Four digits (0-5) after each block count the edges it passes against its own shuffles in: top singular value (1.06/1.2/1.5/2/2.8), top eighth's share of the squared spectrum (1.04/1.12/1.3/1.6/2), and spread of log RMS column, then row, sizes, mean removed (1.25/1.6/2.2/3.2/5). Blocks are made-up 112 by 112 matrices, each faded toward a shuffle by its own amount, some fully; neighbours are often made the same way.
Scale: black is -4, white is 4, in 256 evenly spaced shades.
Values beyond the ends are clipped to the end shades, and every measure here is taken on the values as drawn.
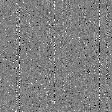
3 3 3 0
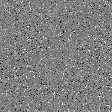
1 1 1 0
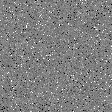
0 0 0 0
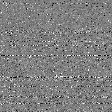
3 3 0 3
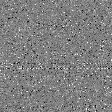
2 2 0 2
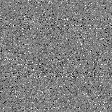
1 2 0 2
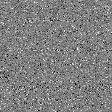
0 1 0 2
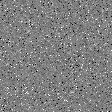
0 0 0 0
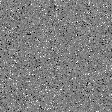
0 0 1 0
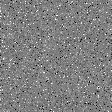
0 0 0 0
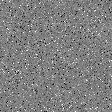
0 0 0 0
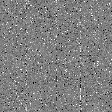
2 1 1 0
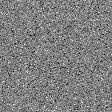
0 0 0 0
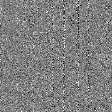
2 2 3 0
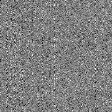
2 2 3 0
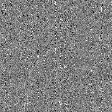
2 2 3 0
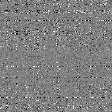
2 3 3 4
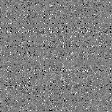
2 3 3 3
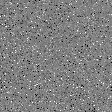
0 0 0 0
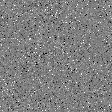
0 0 0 0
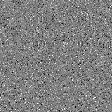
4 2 0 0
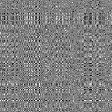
5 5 4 4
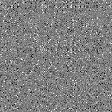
4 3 1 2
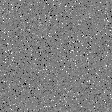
2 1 0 0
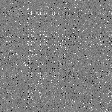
4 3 2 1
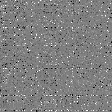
4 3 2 2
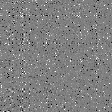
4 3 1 1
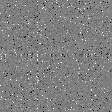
3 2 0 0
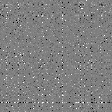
4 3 2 2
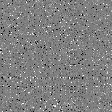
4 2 1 1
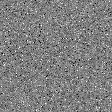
1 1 0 0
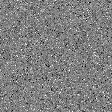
2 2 0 0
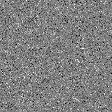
3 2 1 0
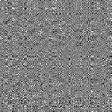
5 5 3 3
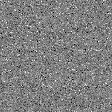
3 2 1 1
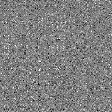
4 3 2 2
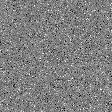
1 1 0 0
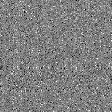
3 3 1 1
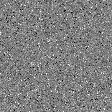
1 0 0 0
